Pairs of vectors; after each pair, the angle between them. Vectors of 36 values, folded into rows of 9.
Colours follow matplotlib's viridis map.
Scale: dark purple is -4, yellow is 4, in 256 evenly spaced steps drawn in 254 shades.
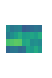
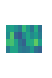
orthogonal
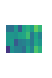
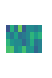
partly opposed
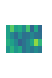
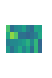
orthogonal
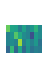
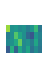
nearly parallel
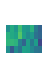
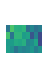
partly aligned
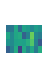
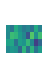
partly aligned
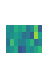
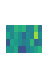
nearly parallel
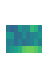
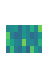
orthogonal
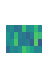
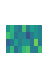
partly aligned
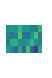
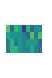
orthogonal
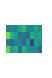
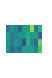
orthogonal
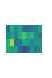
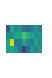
nearly parallel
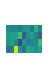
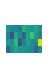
partly aligned
